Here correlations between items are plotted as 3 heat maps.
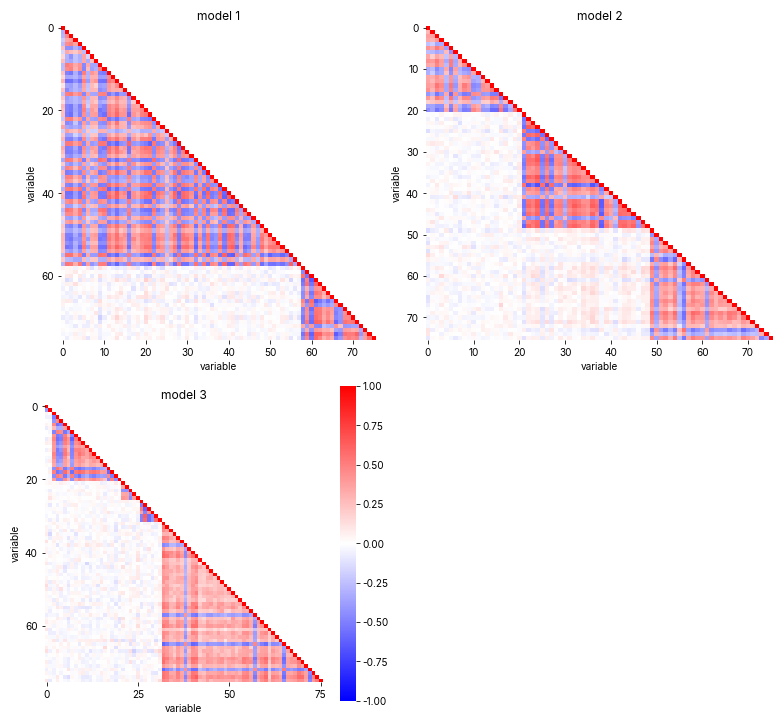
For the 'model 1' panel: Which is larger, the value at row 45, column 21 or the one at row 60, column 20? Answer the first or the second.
the second
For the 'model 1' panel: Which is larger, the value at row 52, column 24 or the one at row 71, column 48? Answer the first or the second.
the first
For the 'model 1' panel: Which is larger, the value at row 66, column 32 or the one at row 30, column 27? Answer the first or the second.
the second
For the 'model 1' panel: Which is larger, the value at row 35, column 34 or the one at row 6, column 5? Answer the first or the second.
the second
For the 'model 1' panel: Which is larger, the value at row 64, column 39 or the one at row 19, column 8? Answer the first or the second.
the second
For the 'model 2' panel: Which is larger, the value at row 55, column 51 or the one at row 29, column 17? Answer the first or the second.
the second
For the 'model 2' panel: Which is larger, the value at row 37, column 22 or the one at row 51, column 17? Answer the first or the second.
the first
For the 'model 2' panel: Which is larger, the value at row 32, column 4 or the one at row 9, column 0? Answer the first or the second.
the second
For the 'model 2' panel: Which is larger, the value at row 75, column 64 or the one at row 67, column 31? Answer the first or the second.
the first
